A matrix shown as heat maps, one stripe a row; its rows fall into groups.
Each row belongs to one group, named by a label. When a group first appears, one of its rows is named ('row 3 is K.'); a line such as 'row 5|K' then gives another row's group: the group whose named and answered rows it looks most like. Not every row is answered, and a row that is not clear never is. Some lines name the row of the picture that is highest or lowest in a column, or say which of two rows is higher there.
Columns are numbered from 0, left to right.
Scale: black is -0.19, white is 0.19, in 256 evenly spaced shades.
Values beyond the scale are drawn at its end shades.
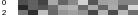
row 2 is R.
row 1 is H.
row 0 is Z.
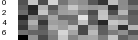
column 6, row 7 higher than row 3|No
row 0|Z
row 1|R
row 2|R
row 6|H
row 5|H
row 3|Z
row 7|H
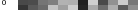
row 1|H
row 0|H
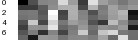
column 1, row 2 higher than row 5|No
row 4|Z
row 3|Z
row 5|Z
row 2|Z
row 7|R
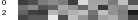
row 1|H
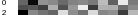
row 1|Z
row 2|H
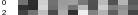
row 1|R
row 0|R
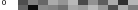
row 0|H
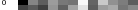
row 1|Z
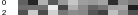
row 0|R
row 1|Z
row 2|Z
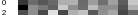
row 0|H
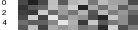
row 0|Z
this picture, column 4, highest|4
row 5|H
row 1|H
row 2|R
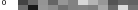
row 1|R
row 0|R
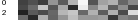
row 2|H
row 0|Z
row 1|R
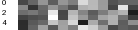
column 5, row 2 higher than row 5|Yes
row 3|Z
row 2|Z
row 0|R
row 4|H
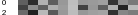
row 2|R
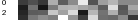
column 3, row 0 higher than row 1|Yes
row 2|H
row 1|H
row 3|H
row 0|Z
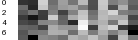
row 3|Z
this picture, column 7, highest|7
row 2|Z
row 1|R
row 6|Z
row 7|R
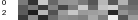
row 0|R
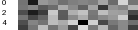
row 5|R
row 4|H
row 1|H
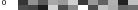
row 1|Z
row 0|H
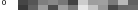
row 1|R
